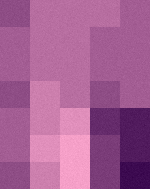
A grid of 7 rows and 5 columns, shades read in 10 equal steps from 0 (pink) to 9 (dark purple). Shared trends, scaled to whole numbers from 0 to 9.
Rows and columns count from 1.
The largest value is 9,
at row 7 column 5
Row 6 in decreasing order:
8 6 4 1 0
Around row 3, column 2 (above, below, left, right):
3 2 4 3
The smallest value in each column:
4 1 0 3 4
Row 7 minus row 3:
1 -1 -3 2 5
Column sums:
31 16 13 35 41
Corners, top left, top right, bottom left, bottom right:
5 4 5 9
